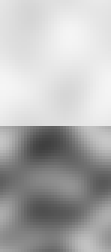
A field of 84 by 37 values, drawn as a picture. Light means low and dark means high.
The table splits into 2 rows of 1 panel. Panel 1,1: very low, smooth, faint in contrast. Panel 2,1: middling, smooth, strong in contrast.
